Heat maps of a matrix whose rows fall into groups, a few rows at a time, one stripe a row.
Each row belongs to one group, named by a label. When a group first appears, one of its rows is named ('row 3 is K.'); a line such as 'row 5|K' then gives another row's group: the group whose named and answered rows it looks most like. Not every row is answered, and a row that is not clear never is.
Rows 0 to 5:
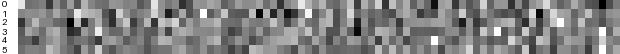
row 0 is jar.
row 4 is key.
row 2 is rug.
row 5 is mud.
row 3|mud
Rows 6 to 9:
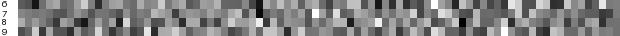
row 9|rug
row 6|key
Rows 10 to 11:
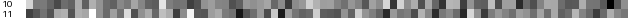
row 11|key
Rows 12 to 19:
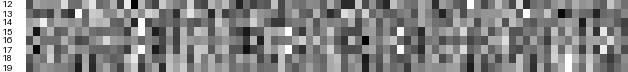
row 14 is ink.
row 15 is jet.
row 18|rug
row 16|mud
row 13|key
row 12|key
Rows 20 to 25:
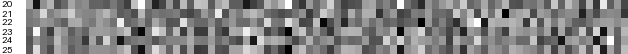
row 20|jet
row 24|mud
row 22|mud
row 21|ink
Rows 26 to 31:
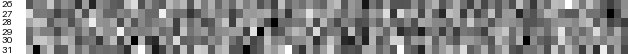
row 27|jar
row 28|ink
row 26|rug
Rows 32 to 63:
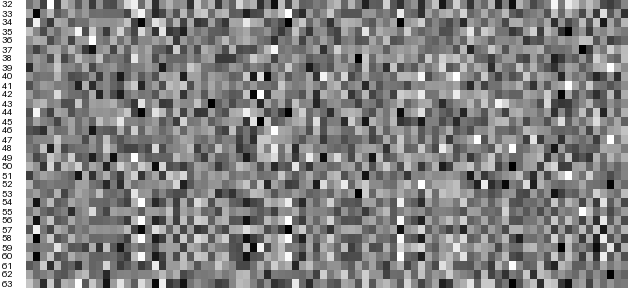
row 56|jet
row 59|mud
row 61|rug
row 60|jet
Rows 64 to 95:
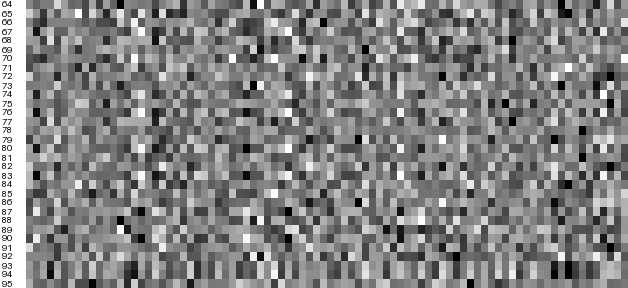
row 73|mud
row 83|jet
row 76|jet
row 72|jar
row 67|jet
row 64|mud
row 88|mud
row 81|ink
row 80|jet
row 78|ink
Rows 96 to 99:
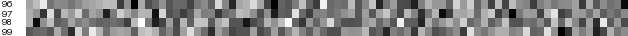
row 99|key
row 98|jet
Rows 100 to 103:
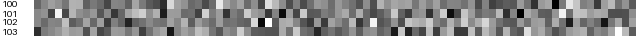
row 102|mud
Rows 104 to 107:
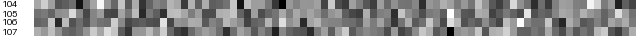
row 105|key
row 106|rug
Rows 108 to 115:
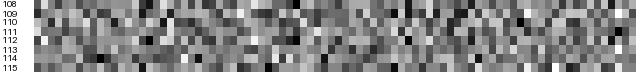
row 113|mud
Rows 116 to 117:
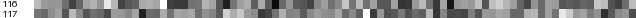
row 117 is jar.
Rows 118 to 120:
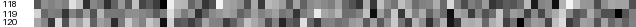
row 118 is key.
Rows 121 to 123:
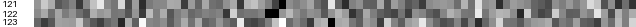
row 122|key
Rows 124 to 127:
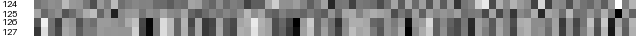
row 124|mud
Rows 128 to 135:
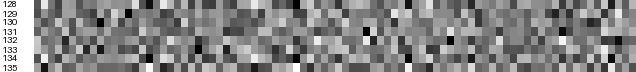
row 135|jet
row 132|jar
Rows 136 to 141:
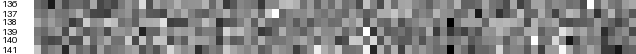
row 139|jar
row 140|key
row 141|jar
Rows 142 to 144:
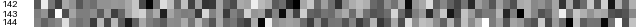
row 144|mud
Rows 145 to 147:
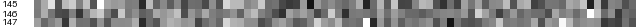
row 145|ink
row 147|jar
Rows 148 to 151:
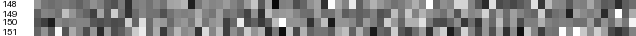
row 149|mud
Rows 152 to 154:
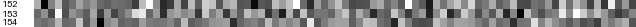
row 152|jet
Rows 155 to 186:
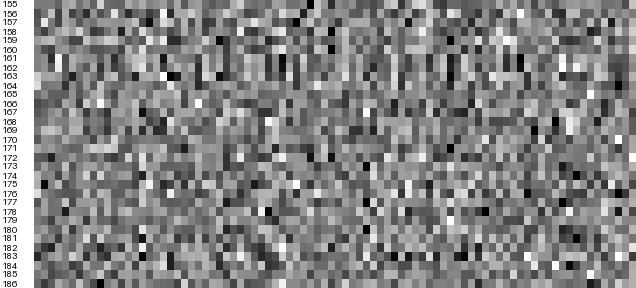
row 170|mud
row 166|key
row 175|jet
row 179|key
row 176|jar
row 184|key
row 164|jar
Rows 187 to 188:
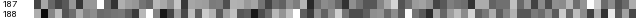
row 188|jet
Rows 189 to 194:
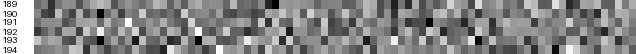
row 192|key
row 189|key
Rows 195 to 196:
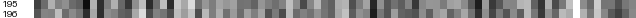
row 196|rug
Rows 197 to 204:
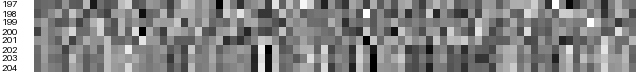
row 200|key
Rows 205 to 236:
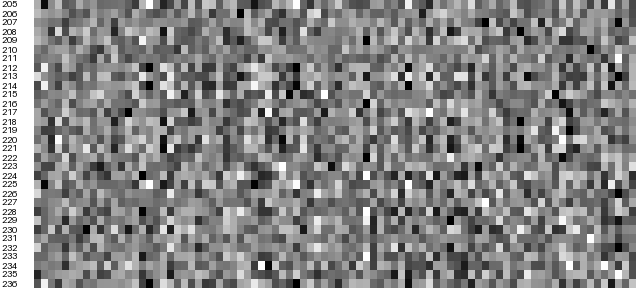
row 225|jet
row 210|ink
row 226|jar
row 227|mud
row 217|mud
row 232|jar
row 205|jet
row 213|jar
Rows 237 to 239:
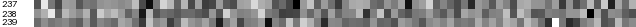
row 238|ink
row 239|key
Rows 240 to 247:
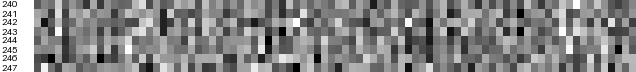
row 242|jet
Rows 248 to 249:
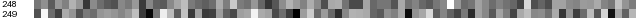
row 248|key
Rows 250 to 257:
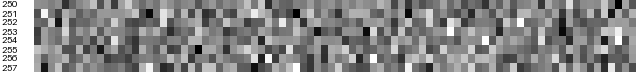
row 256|mud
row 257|jet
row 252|rug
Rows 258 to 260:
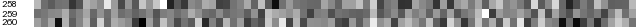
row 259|mud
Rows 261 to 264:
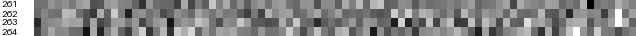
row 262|mud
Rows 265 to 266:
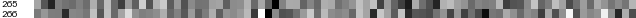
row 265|key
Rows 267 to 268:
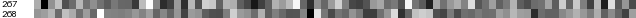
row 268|ink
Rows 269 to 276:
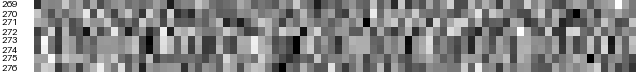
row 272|rug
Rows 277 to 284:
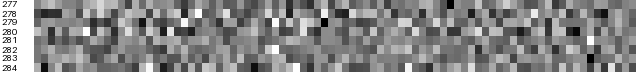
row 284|jet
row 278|key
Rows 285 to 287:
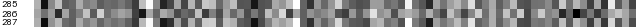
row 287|jet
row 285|jet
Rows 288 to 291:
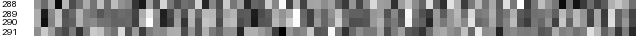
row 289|jet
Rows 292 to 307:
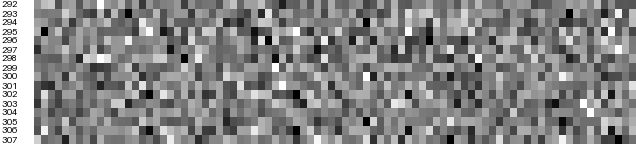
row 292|ink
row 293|mud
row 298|key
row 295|jet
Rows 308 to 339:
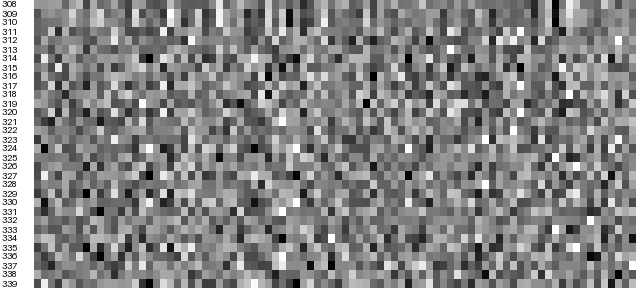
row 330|jet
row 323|mud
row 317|rug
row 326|rug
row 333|key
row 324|jet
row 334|ink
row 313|key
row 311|rug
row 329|rug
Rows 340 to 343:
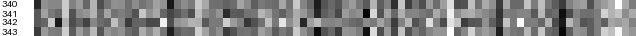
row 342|rug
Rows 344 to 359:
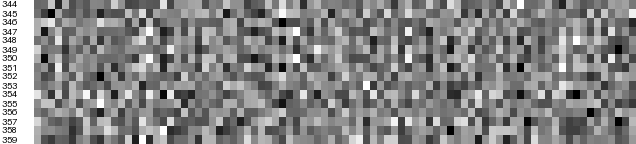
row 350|jet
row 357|jar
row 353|jar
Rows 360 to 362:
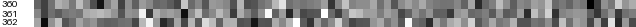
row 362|jet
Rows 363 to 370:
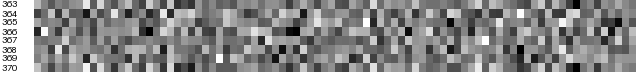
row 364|rug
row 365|jar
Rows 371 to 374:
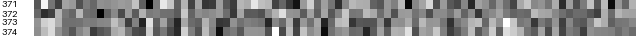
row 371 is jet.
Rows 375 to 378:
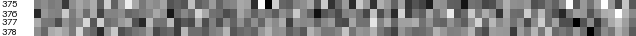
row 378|ink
